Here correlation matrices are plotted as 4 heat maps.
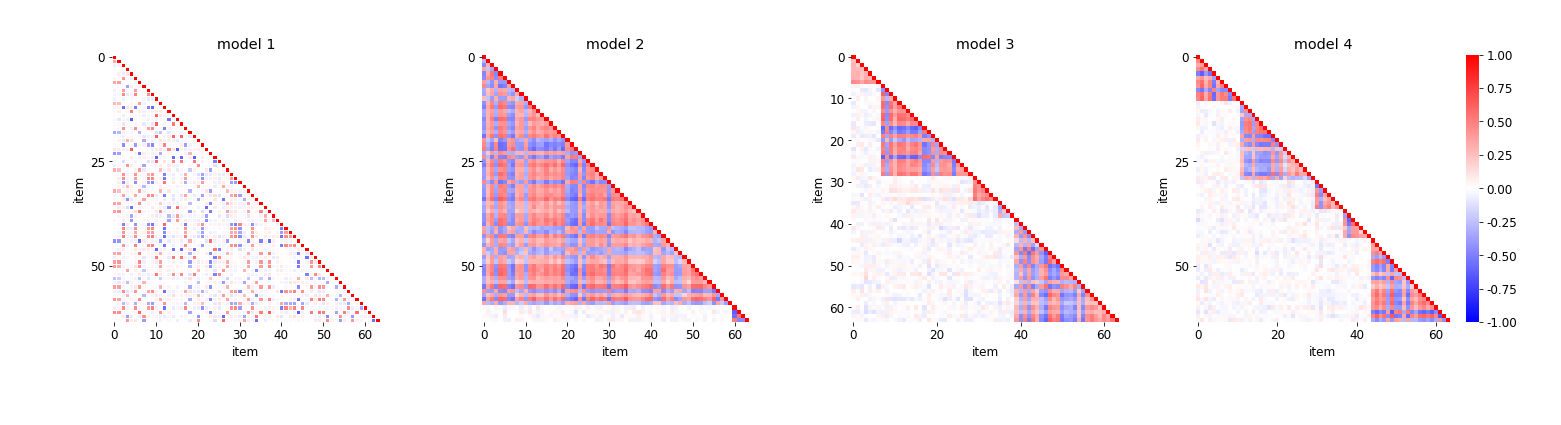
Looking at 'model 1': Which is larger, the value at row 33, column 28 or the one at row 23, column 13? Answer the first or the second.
the first
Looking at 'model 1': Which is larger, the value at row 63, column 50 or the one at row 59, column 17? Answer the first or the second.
the first
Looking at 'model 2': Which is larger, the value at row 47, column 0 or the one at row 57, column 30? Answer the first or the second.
the first
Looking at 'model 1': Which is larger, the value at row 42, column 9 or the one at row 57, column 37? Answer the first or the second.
the first
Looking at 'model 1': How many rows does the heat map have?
64
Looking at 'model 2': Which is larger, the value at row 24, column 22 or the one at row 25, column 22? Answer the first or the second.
the first
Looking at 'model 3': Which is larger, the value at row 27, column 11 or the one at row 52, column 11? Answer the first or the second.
the first
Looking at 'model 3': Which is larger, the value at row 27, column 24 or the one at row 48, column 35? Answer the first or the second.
the second
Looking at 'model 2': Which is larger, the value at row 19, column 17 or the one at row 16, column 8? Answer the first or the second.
the first
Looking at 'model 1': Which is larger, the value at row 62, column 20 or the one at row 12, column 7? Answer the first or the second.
the second
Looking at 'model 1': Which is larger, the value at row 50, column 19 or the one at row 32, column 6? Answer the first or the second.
the second
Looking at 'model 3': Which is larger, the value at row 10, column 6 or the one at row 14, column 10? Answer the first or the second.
the second
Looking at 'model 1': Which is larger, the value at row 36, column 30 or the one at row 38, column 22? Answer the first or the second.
the first
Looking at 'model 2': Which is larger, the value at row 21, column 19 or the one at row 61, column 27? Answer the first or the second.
the second
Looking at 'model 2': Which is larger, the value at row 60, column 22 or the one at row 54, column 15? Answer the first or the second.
the second
